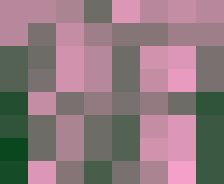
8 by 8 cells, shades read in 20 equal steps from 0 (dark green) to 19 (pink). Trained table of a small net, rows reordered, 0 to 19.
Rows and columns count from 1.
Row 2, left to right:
14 9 15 12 10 10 12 12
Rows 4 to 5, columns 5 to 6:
8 15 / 9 11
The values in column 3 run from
9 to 16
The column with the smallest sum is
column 1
